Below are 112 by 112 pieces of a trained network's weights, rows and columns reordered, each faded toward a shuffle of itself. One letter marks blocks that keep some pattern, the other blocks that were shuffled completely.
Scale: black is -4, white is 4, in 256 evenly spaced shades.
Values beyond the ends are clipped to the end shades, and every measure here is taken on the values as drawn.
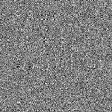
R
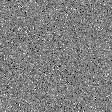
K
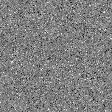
K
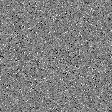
K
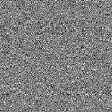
R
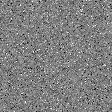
K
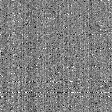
R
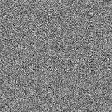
R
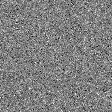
K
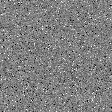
K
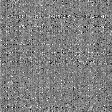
R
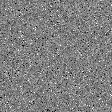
K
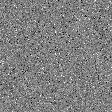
K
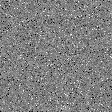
K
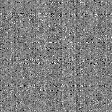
R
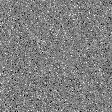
K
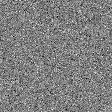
K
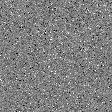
K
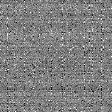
R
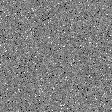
K
